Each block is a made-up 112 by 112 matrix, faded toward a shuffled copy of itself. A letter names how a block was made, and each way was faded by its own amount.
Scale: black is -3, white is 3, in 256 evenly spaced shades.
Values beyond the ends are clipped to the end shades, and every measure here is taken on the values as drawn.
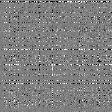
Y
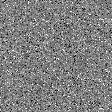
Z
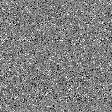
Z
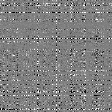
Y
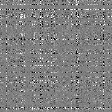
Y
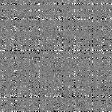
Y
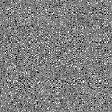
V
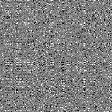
V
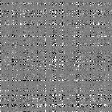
Y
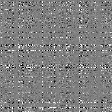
Y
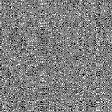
V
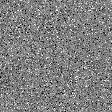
Z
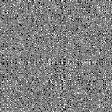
V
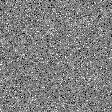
Z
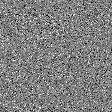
Z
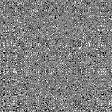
V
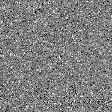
Z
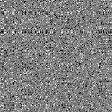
V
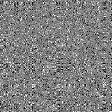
V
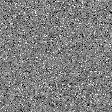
Z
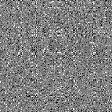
V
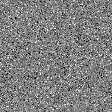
Z
